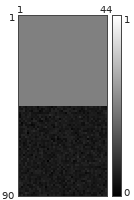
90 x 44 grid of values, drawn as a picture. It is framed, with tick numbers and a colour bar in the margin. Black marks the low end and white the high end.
The table splits into 2 rows of 1 panel. Panel 1,1: middling, flat. Panel 2,1: very low, fine-grained, faint in contrast.
